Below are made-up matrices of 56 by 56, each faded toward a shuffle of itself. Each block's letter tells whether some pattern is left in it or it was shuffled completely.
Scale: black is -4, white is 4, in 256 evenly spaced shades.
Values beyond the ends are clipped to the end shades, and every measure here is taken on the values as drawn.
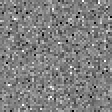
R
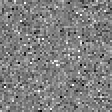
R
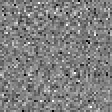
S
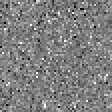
R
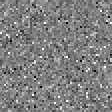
R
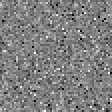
R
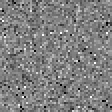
R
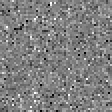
R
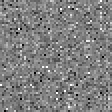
S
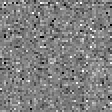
S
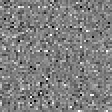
S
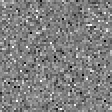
R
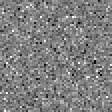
R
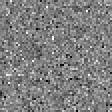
R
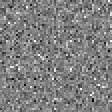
S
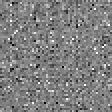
S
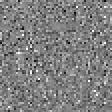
S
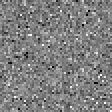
R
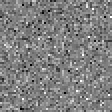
R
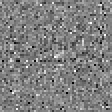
S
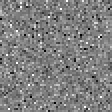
R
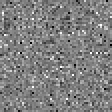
S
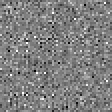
S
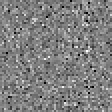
S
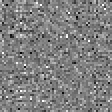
S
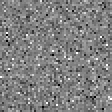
R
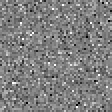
R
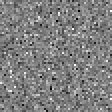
R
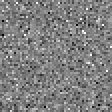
R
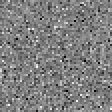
R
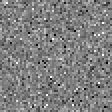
R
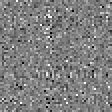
S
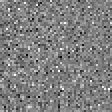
S
